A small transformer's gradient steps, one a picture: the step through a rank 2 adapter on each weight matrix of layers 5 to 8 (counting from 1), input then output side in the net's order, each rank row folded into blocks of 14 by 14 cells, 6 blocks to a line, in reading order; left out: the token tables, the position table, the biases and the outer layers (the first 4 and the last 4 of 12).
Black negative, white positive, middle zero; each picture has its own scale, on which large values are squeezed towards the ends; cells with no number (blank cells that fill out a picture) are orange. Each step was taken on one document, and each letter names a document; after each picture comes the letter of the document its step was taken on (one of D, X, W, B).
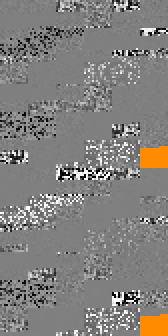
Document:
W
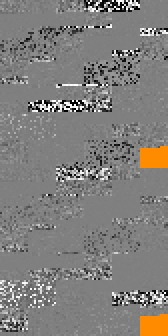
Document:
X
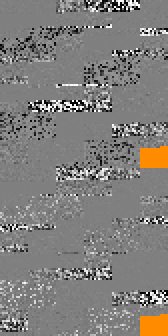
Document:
X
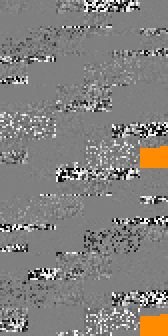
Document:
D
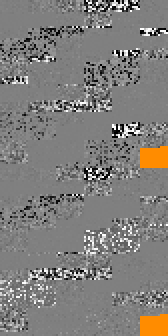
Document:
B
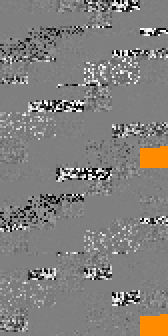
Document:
B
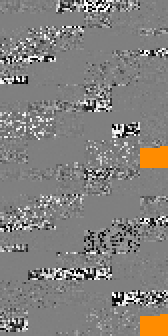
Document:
W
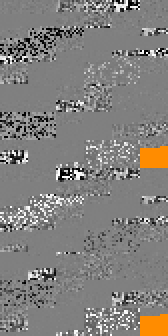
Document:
W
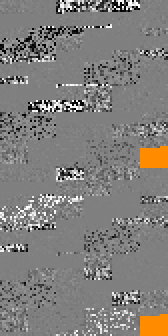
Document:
X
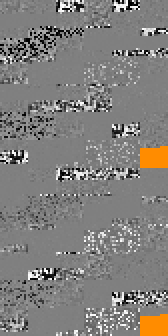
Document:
W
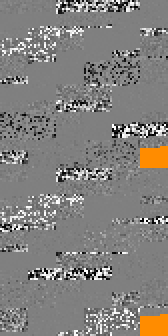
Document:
D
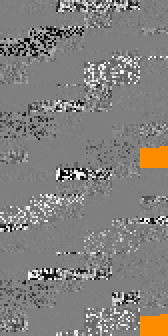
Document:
W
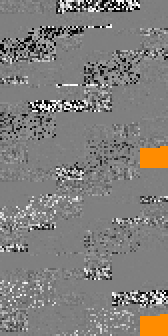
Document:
X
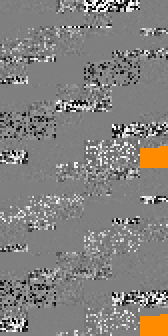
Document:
D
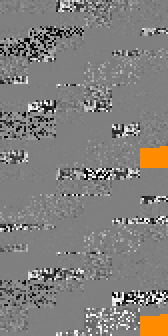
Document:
W
